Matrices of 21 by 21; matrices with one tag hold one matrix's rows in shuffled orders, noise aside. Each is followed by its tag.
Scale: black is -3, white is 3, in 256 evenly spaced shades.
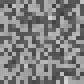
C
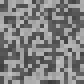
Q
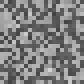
C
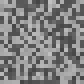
C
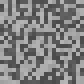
C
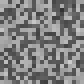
C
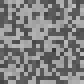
Q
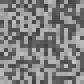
C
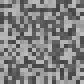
C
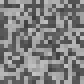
Q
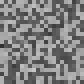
C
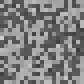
Q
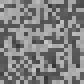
Q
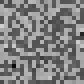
C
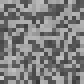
Q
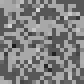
Q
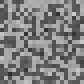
Q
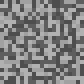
C
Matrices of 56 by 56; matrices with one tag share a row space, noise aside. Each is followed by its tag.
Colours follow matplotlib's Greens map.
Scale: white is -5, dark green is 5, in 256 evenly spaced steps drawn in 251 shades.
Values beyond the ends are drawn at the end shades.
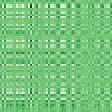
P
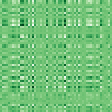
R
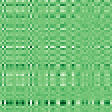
P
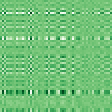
P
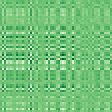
P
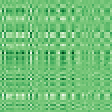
P
